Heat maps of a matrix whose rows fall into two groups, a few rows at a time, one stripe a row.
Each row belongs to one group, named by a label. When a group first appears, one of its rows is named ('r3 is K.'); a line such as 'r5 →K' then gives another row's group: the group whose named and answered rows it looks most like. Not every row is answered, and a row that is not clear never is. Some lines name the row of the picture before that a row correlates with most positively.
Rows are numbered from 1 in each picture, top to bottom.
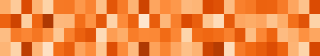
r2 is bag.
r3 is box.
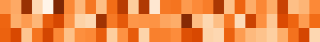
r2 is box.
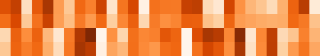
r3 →box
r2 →bag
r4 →box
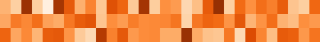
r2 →box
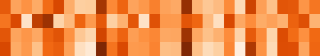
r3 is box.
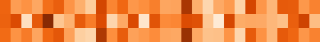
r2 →bag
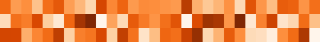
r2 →box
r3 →bag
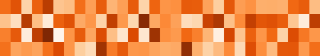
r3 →bag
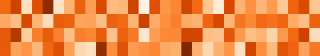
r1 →bag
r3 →bag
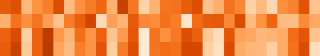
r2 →box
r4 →bag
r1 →bag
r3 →bag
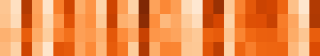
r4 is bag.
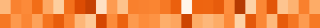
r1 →box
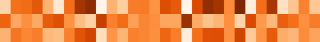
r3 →box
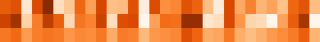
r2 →bag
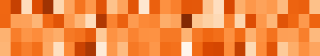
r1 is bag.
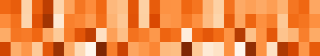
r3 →box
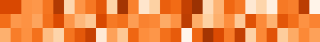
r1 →bag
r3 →box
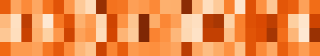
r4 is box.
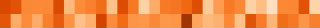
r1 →bag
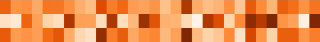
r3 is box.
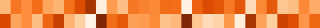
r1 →box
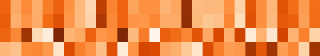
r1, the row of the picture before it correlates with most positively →2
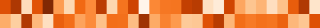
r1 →bag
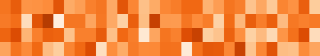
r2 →bag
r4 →box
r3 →bag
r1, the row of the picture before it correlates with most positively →1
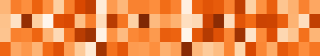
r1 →box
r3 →box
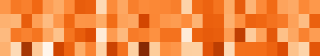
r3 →box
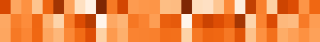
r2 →box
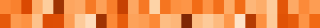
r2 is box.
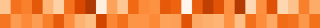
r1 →box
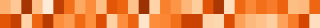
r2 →bag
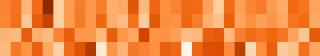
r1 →bag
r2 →bag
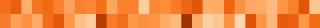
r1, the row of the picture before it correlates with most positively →2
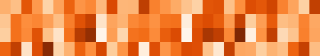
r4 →bag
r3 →box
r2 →box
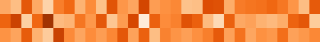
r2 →bag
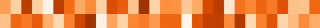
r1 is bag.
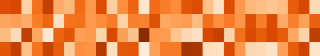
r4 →bag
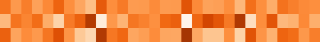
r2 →box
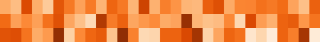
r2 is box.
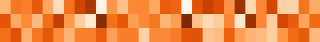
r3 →bag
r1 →box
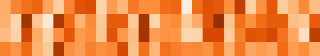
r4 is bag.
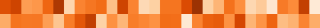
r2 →box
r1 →bag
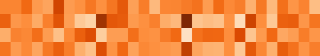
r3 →box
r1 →bag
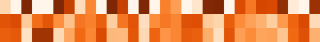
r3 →bag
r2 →bag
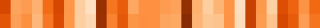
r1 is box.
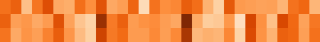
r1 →bag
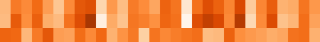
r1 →box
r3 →bag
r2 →box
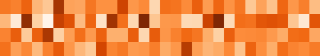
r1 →bag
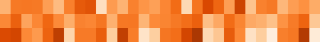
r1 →box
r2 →bag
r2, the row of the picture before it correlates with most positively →3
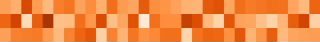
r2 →bag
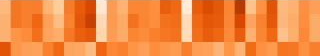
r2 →box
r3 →box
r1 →box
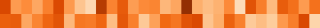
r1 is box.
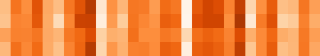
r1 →box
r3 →box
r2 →box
